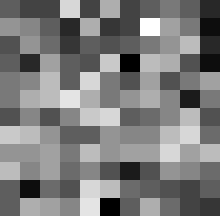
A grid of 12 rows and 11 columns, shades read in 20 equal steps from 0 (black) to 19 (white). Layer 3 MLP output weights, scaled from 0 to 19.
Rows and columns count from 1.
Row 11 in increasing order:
1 5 6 6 7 7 7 8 8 14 16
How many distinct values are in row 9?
5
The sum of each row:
82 94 86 84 110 120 108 123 134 97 85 96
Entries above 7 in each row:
3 6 5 4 8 10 7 9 11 8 4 6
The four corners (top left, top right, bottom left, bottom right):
7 3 7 4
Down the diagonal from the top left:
7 10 8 7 16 9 7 10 16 10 7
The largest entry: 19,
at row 2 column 8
